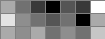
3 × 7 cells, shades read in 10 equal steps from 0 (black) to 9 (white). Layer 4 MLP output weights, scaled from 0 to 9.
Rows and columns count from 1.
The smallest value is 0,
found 2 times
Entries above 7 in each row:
1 1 0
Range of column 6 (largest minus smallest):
4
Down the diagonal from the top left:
6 5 6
